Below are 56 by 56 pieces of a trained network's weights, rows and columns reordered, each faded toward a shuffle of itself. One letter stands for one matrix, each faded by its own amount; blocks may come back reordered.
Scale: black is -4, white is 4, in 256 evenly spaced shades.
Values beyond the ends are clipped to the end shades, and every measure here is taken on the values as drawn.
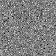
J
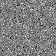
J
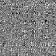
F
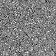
J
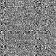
F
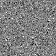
J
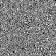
J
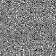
F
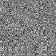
F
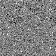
J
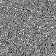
J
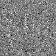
J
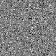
J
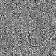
F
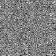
F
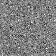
J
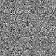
F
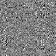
F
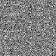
F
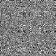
F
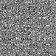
F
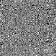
F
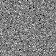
J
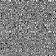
F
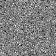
J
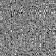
F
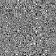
F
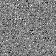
J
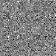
F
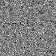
J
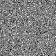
J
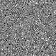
J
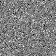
J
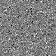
J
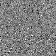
J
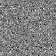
J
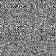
F
